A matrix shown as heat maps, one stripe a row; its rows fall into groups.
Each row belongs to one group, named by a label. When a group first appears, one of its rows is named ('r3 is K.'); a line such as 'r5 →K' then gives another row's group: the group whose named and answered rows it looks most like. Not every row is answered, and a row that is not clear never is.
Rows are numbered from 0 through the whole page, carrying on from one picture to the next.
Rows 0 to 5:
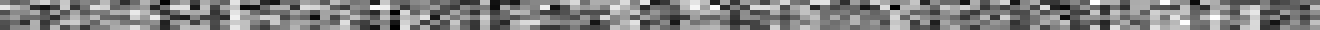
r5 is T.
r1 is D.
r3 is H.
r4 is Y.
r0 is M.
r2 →T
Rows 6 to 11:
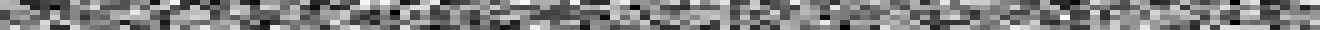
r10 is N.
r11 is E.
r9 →T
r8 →T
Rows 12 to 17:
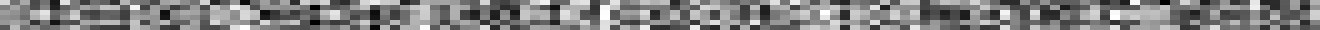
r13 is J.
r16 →J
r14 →N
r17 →H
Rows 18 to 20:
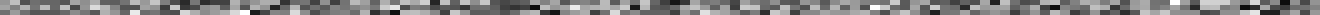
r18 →H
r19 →M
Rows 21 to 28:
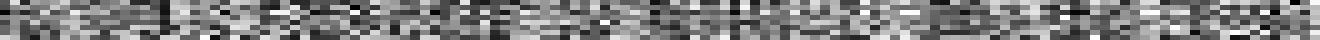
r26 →H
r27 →E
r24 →N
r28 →D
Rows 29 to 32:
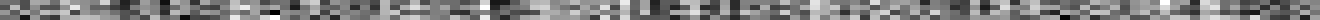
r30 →H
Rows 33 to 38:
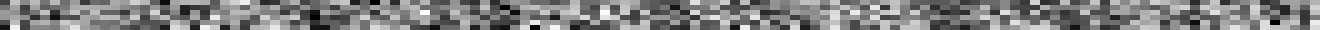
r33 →T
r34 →Y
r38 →E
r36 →J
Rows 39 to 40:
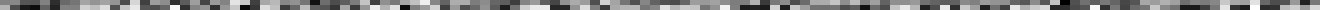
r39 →J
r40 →D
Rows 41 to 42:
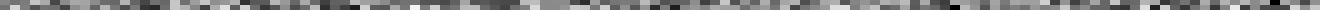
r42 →J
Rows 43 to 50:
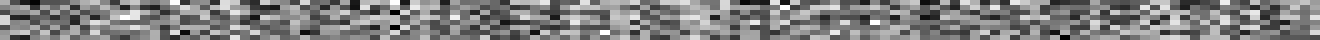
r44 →J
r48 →T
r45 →T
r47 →M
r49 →N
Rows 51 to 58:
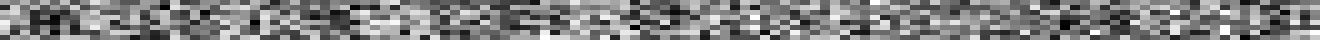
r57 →D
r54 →J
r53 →H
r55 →D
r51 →M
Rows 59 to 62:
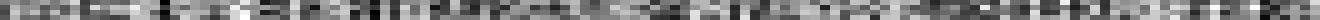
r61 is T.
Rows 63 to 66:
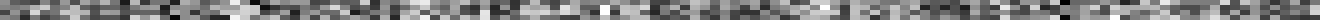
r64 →N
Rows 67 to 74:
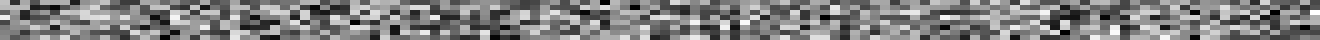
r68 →H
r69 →E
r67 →M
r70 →D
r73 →H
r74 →M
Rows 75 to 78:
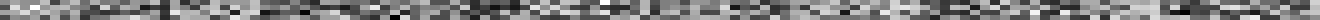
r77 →N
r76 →E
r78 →T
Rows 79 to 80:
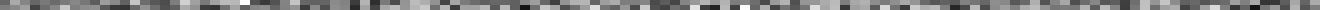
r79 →J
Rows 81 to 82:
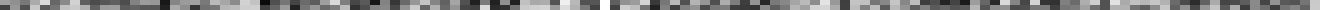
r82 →Y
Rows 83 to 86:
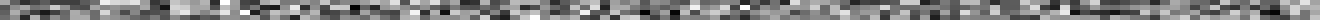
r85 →J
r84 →T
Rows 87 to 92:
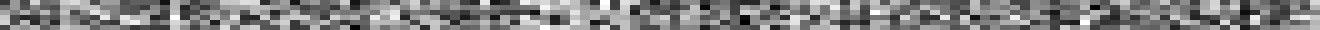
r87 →Y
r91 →D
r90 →D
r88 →Y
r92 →Y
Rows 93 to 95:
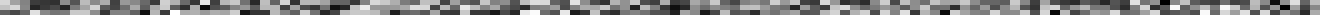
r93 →D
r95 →E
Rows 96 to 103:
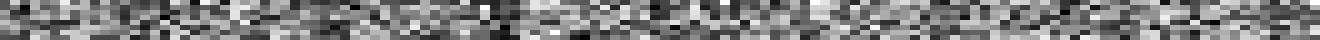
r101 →Y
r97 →Y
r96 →E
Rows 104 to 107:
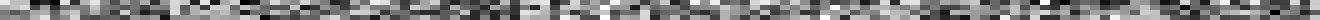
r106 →E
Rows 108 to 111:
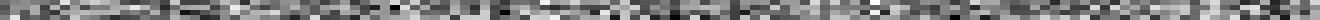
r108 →Y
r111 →H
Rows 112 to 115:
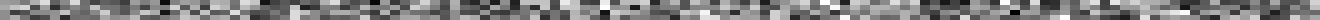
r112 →N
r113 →N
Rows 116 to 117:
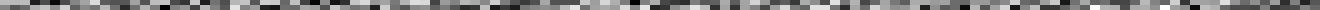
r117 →M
